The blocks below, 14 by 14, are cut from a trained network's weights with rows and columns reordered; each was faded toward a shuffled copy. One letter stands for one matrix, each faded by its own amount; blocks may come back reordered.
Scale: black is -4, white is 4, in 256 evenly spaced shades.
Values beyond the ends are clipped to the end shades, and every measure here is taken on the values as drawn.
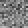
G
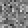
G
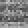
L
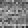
L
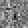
G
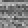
L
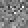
G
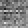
L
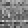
L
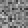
G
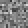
G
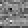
L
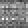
L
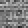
L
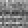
L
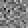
G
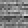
L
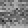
L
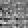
L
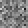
G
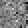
G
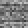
L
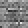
L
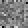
G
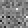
G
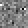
G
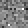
G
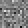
G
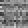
L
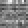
L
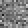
G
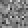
G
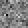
G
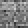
L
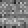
L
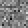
G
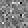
G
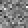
G
